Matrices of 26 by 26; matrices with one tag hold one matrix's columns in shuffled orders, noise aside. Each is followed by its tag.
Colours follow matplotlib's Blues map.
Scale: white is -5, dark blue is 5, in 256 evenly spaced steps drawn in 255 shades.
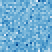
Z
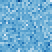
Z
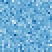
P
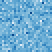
P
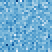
Z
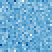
Z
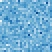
P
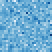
P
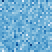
Z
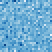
Z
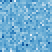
Z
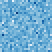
P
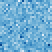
Z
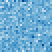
Z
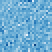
Z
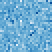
P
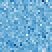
Z
